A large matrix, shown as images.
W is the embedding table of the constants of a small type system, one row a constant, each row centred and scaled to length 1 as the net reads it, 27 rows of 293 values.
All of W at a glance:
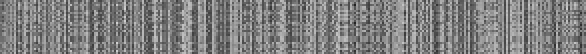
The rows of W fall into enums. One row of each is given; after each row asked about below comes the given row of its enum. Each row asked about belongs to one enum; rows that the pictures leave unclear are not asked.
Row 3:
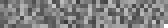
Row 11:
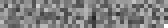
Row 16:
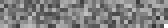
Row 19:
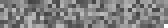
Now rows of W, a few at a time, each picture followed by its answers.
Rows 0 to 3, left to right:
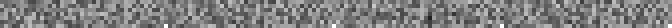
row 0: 19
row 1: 3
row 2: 11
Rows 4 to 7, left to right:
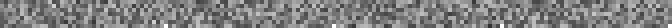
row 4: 3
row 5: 19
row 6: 16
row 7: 19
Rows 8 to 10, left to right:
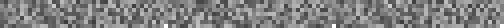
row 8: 3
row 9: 19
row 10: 3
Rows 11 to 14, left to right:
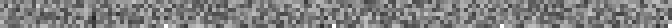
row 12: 16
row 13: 19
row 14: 16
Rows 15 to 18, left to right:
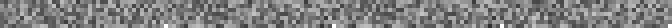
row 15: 3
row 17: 16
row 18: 19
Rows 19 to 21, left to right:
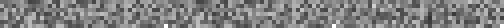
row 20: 19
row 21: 11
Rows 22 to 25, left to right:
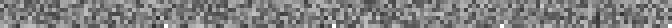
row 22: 16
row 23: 16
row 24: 19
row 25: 11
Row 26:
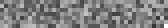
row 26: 16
